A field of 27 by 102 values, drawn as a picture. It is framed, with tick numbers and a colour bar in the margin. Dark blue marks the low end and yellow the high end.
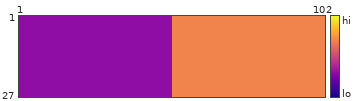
The table splits into one row of 2 panels. Panel 1,1: low, flat. Panel 1,2: high, flat.
